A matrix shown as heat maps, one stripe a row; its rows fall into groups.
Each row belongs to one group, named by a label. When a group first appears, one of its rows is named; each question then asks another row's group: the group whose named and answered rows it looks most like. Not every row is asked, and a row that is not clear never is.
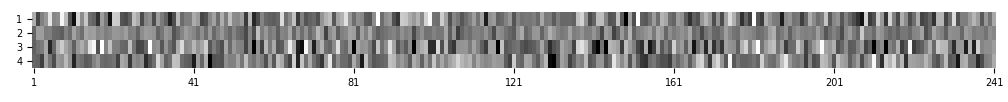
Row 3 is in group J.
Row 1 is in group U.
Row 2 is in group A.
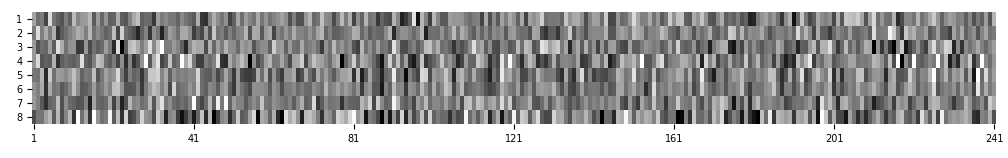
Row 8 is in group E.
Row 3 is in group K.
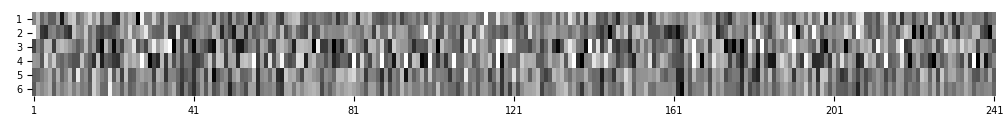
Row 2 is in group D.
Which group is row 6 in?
E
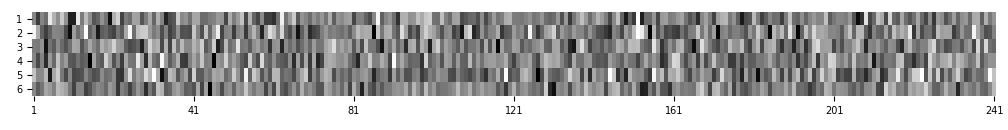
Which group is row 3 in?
J
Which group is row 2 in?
D
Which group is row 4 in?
K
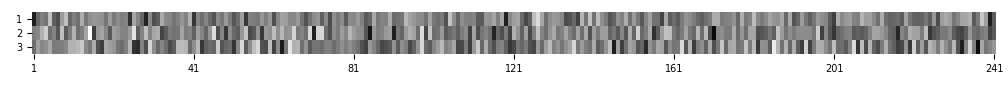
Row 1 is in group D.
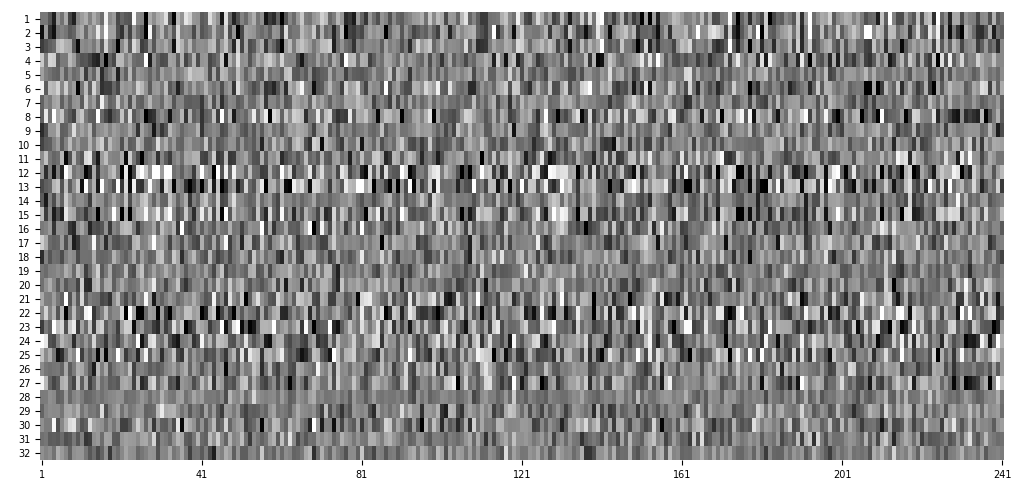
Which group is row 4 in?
U
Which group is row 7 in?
E
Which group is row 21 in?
D
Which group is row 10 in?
J
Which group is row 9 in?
D
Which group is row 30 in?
J
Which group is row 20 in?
A
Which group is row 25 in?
U
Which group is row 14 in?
K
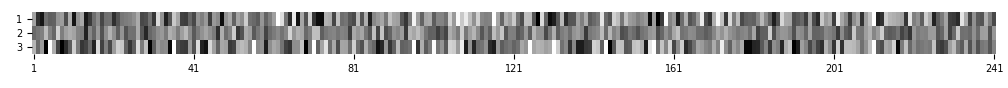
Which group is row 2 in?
D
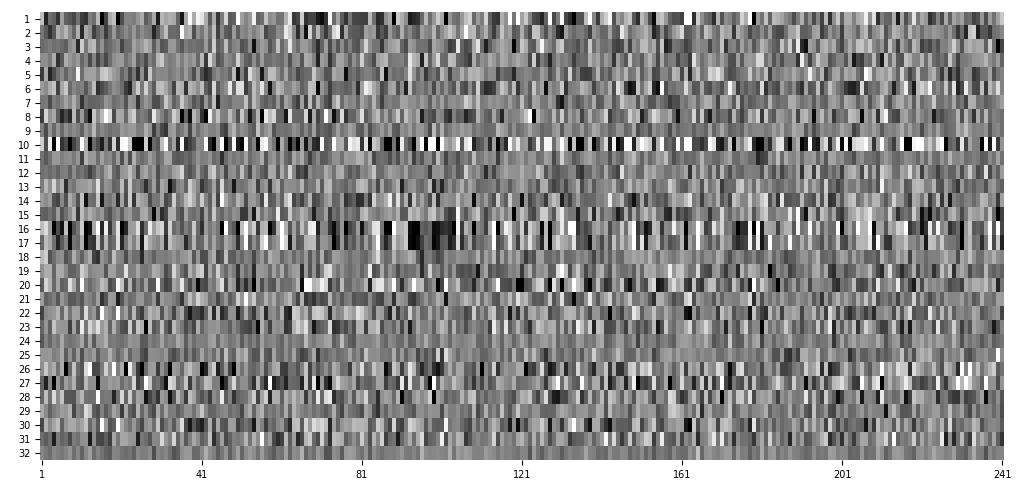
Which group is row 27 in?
K
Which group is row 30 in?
E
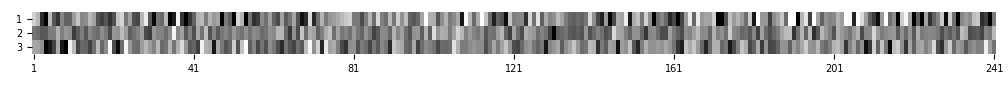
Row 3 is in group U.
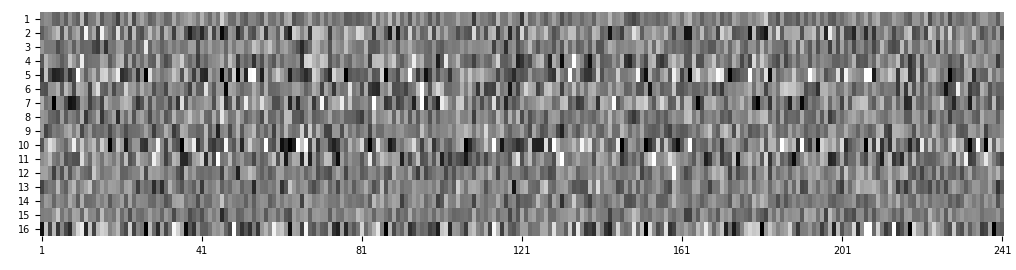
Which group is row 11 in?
A
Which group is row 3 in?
U
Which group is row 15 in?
E
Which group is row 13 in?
D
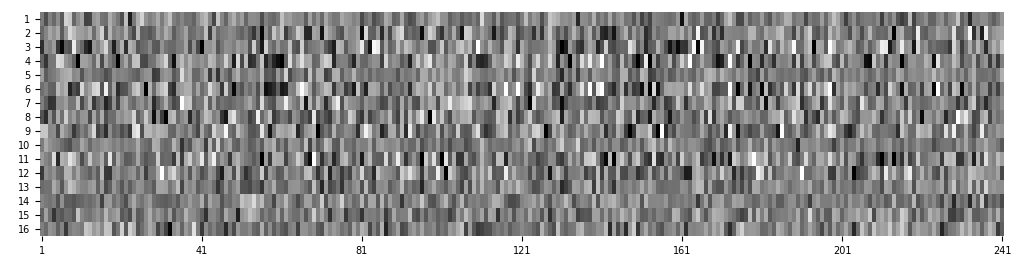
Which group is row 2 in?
J
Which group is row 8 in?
K
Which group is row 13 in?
J
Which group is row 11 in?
J
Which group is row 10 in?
A
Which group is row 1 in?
K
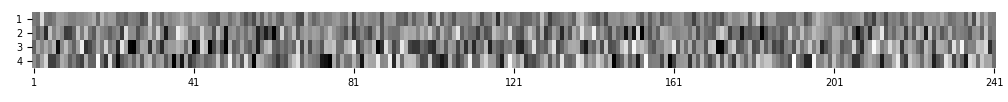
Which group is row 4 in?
A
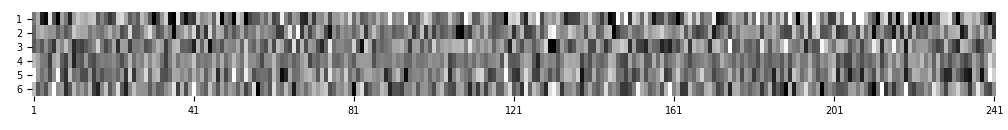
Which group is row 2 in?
A
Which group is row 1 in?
D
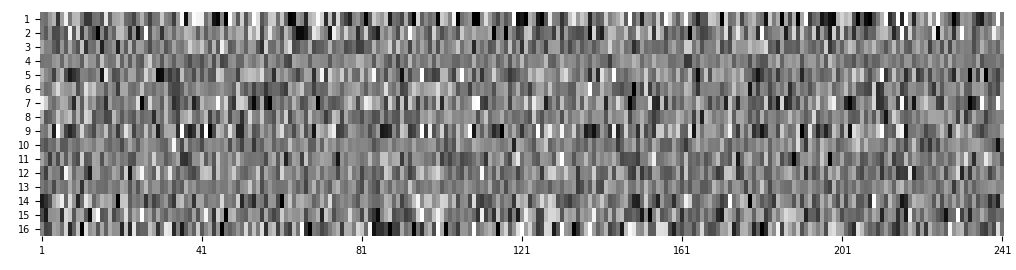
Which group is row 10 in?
D
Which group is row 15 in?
K
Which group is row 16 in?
E
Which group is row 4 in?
E
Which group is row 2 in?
U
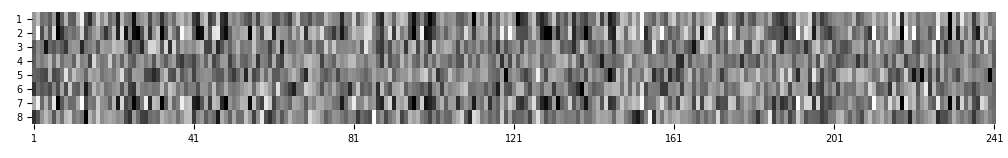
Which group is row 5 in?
D
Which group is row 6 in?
U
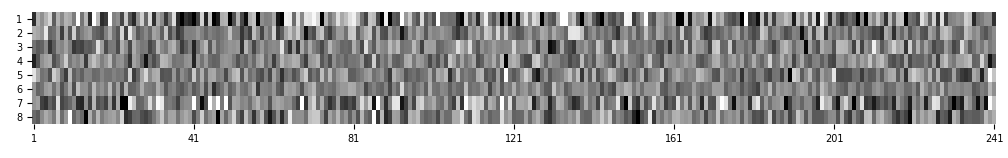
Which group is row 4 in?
D
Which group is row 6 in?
E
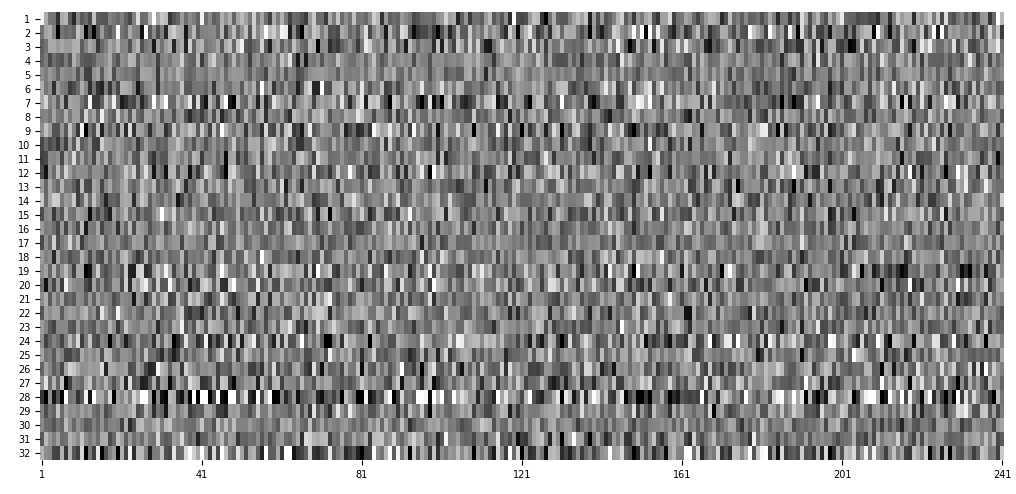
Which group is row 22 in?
E
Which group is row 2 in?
U
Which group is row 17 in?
J
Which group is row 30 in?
K
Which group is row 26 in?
J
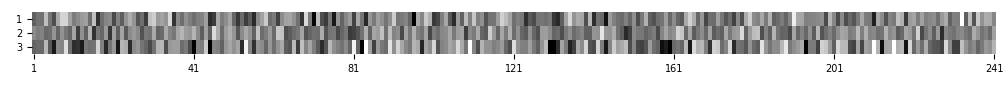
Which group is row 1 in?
J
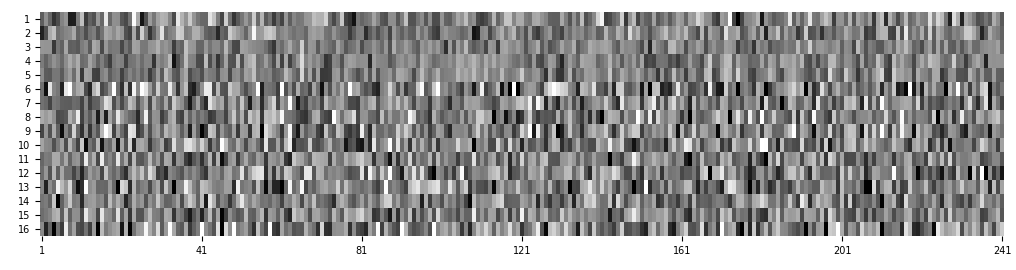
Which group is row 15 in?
E
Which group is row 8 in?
U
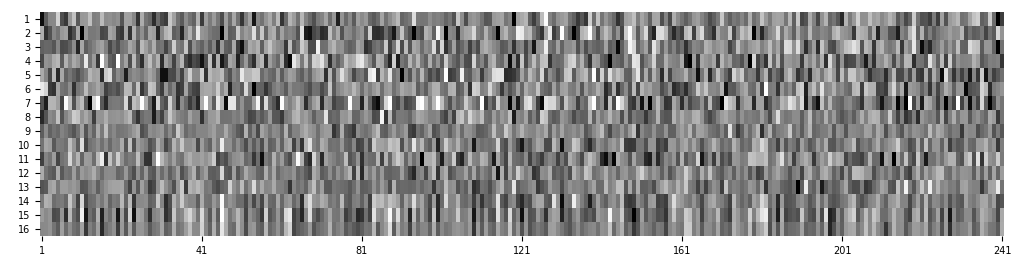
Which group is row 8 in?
D
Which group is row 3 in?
D
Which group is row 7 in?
K
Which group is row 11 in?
J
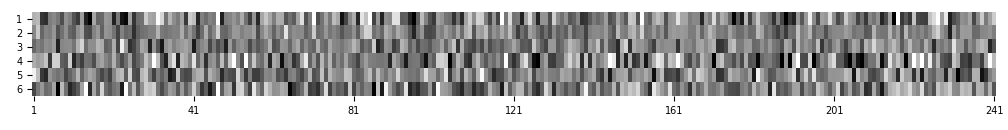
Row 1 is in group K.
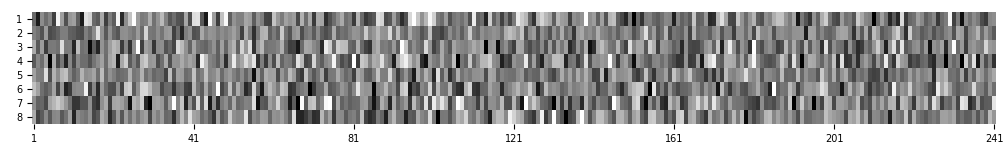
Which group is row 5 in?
J
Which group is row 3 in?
U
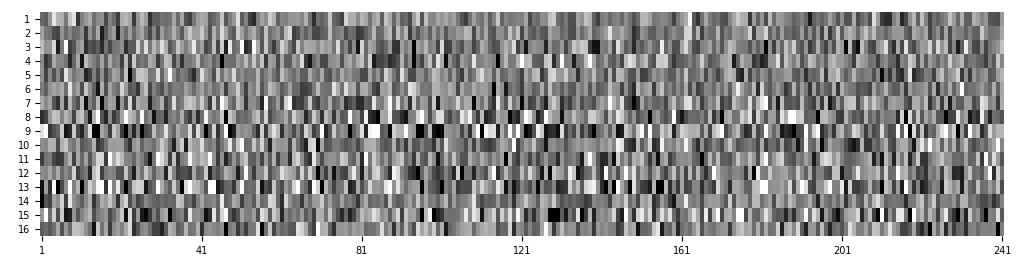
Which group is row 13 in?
J
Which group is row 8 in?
K
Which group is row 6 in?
U
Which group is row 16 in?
D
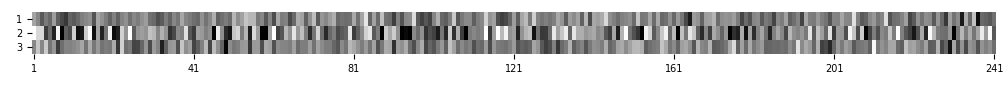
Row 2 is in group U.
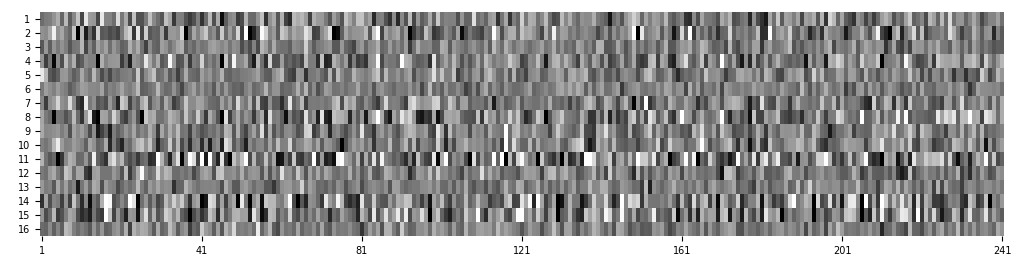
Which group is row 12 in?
K
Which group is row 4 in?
K
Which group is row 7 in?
U
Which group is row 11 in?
J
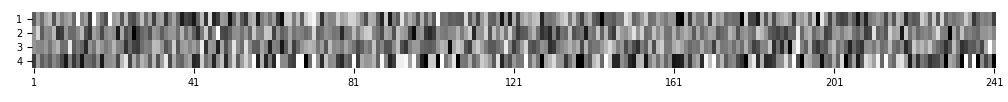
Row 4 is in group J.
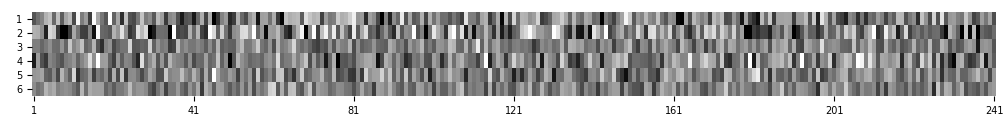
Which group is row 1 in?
E
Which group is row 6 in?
J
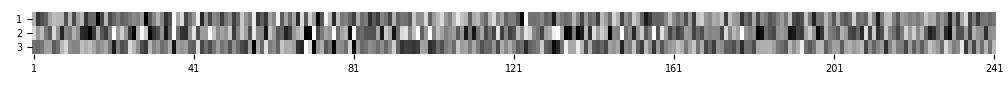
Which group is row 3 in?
J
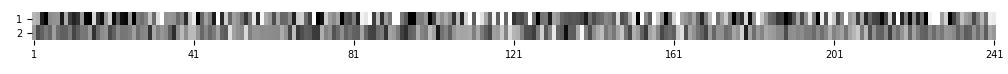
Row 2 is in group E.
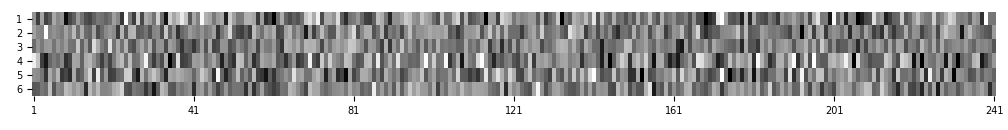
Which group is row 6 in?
D
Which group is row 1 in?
U
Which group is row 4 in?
D
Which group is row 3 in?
E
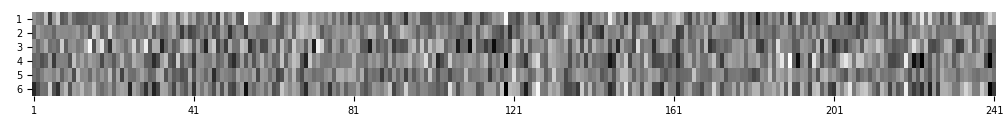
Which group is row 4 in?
D
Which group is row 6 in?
D
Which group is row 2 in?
E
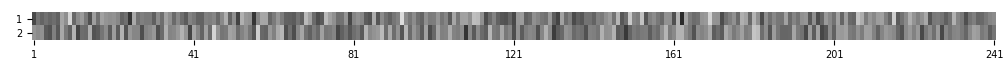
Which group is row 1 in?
U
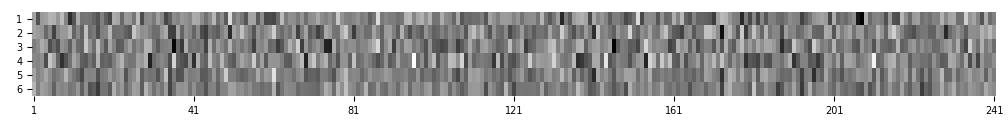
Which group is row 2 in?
U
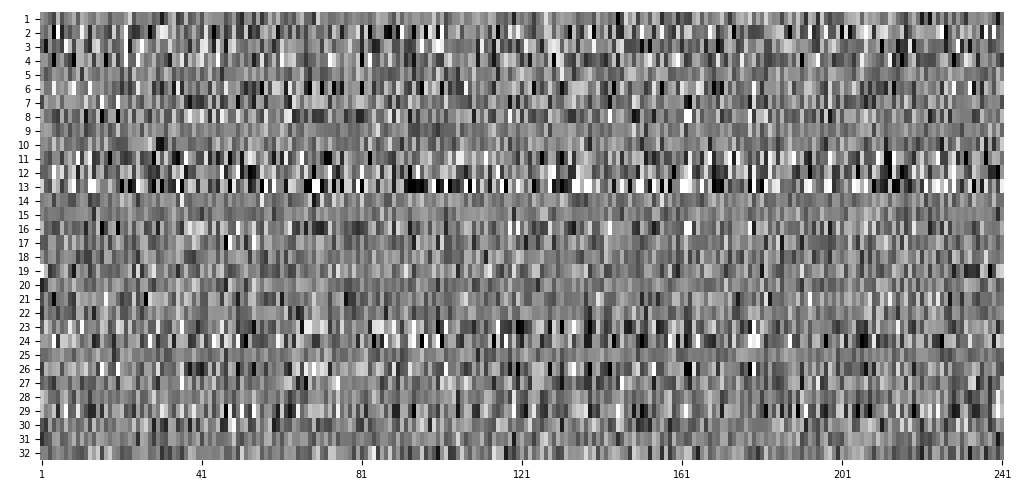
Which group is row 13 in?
J
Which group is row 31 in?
D
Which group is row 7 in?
E
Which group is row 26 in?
E
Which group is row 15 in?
D
